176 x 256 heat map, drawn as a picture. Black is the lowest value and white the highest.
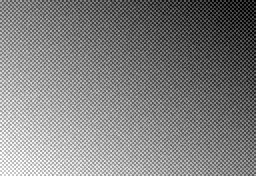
The halves do not mirror each other. The field climbs toward the bottom left. No single row or column stands out from its neighbours. The ninth with the lowest average is the top right.
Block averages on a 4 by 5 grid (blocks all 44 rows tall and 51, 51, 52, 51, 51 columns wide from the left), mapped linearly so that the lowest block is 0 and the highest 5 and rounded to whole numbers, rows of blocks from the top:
32110
33211
44322
54432
